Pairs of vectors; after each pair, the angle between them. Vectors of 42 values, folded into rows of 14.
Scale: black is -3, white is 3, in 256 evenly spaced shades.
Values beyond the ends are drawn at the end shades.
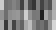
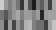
nearly parallel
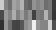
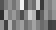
orthogonal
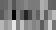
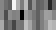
orthogonal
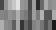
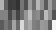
nearly opposite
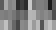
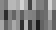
partly opposed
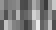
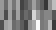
nearly parallel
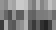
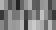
partly opposed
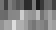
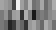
partly opposed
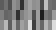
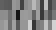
nearly parallel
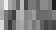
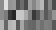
partly aligned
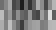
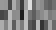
orthogonal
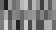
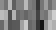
partly aligned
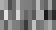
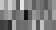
orthogonal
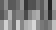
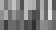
nearly opposite
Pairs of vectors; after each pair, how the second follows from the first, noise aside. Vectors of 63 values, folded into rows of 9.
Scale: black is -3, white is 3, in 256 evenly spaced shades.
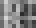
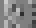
partly zeroed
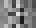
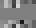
partly zeroed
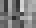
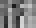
wrapped around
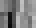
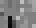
partly zeroed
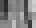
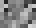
sign-scrambled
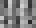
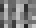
wrapped around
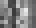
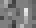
partly zeroed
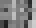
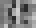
wrapped around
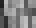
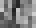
wrapped around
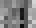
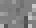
partly zeroed
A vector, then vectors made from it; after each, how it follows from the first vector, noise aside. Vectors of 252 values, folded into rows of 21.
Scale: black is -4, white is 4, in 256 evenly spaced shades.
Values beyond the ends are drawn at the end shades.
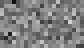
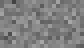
shrunk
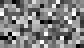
scaled up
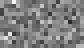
negated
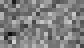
sign-scrambled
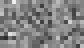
sign-scrambled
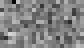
sign-scrambled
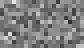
negated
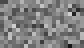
reversed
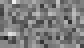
sign-scrambled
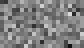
reversed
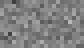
shrunk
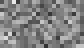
sign-scrambled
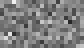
negated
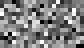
scaled up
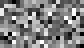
scaled up
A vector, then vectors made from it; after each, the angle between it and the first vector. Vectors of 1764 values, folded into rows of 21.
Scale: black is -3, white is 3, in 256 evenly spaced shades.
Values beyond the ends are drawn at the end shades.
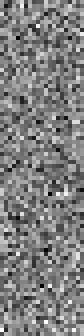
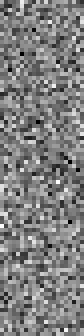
partly aligned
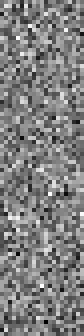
nearly opposite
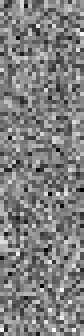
nearly parallel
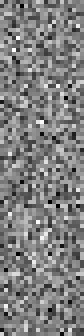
partly opposed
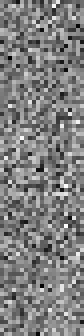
partly aligned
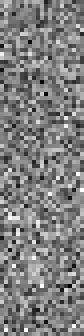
partly opposed
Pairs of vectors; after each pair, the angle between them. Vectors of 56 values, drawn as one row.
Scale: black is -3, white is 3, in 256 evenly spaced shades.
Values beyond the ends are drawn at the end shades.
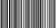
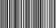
nearly parallel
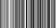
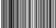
partly opposed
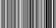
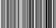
nearly parallel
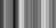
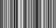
partly aligned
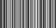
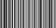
partly aligned
